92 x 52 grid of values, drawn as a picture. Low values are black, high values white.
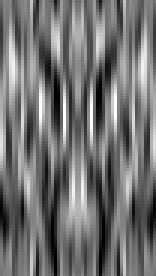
Streaks run downward. The values follow a bell shape. The left and right halves mirror each other.
